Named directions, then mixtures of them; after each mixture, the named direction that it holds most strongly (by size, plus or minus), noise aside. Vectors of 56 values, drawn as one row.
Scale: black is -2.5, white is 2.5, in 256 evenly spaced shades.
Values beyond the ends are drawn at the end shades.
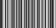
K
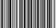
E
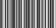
K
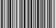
E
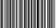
E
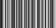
K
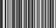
K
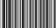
K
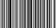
E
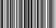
E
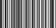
K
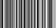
E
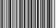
E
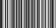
K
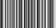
K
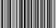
E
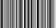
E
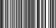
K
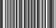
K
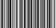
E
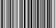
E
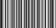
K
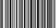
E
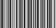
E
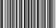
E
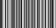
K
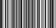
K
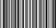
E
